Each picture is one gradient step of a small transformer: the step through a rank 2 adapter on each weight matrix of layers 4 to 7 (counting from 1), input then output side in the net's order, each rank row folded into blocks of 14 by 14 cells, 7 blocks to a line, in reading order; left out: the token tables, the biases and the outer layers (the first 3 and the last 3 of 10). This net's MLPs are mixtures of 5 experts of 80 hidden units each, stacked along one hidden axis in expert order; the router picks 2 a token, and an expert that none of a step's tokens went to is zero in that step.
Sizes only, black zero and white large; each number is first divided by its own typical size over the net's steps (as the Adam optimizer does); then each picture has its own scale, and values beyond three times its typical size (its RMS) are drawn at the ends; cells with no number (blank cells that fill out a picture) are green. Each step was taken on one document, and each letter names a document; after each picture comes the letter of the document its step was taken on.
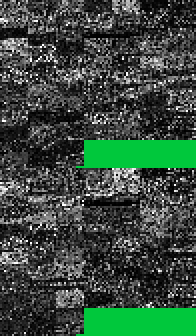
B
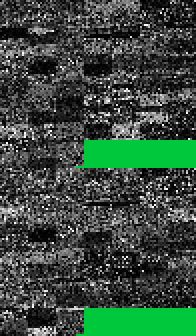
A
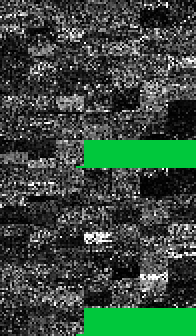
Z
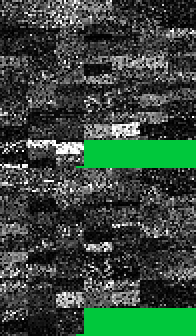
A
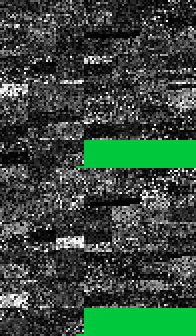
A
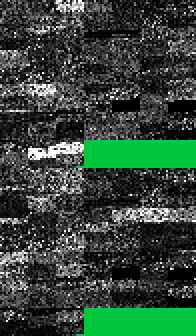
A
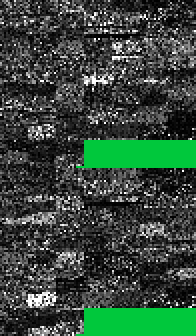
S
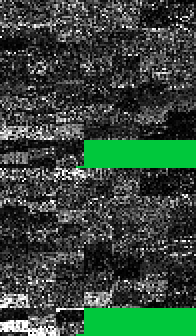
Z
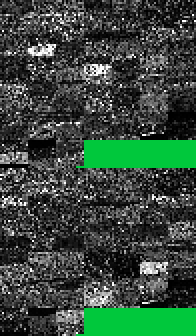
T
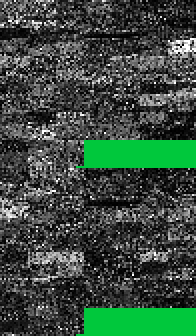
B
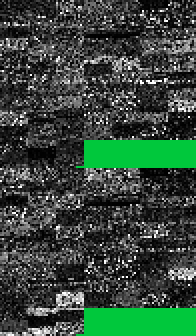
S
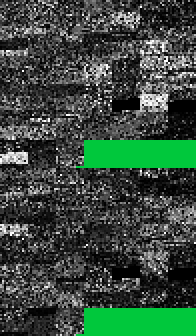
T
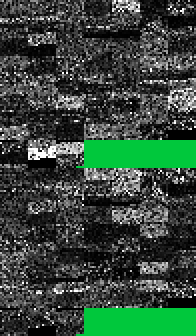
A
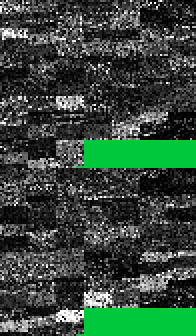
Z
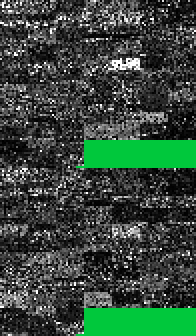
S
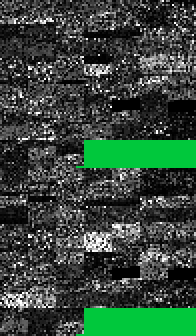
T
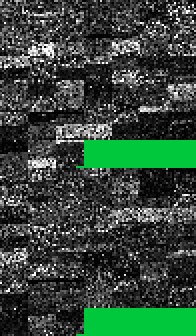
Z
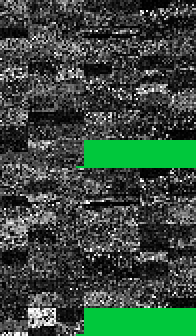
B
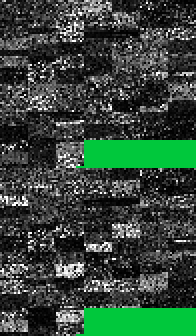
T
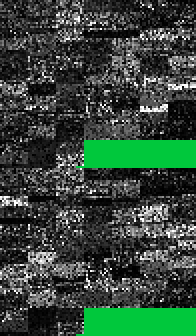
T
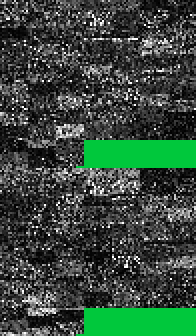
S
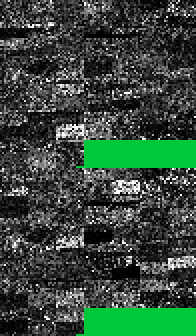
A
